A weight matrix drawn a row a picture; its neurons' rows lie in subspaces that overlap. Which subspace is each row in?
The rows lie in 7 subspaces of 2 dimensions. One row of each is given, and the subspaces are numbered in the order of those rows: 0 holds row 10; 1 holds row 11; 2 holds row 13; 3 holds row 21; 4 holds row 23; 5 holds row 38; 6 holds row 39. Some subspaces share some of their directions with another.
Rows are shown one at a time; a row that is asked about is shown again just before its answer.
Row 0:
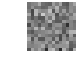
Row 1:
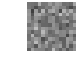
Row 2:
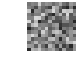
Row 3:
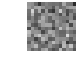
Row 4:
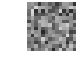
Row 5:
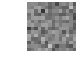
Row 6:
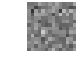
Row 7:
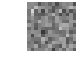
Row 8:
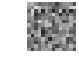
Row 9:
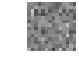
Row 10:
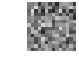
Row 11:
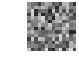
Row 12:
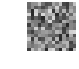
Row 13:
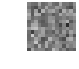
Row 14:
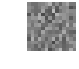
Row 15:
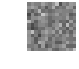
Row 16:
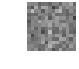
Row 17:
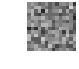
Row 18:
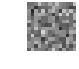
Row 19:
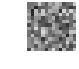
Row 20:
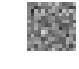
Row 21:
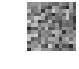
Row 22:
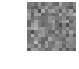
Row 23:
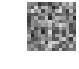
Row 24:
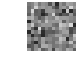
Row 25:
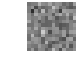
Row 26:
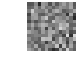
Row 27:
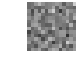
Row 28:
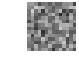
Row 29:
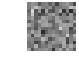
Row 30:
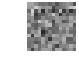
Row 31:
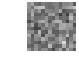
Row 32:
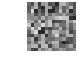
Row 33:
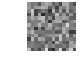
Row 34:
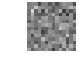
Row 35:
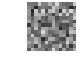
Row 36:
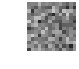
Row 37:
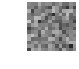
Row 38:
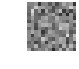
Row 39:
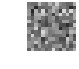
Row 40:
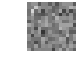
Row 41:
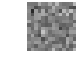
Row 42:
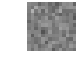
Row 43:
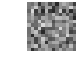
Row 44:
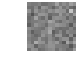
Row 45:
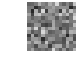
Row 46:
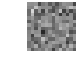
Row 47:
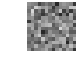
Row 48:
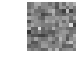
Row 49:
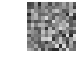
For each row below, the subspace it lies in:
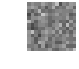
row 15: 2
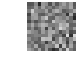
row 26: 5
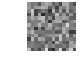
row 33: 1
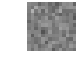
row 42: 4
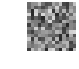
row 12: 1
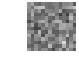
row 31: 0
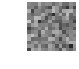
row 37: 3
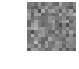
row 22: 2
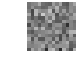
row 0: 1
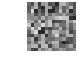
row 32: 0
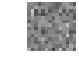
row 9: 1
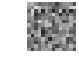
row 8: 5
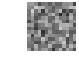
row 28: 0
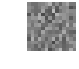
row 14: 1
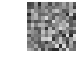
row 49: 5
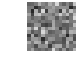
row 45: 3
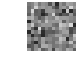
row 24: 6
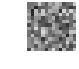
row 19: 1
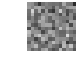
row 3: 6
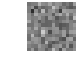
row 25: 4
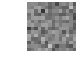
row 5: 3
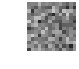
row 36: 3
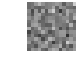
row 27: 6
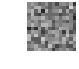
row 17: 3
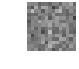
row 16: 4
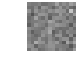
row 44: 4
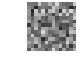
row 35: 0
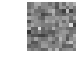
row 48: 6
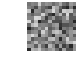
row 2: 3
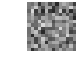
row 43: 0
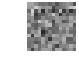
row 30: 5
